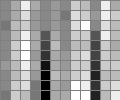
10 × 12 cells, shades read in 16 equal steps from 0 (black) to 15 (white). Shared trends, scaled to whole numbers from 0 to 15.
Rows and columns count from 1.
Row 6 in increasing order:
3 4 8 9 9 10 11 12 12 12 13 15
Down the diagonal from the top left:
8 10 12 10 4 10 9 12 14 2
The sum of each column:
79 112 134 90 37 99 86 127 128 48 125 115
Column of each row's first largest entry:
3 11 9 3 3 3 3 3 8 8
